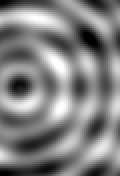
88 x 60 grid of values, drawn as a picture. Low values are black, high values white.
Rings spread out from the middle left. Stripes running across repeat 4 times from top to bottom. The values follow a bell shape. No overall slope runs across the table. There are no lone odd cells. The ninth with the highest average is the centre.
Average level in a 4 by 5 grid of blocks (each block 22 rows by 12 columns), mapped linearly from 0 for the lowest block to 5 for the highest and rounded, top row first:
2 4 3 1 2
2 3 5 3 2
3 4 5 4 3
2 0 2 3 4
